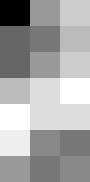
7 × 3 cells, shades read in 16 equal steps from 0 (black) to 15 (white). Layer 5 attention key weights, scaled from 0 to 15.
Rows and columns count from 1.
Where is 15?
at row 4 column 3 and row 5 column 1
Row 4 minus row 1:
11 4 3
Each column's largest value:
15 13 15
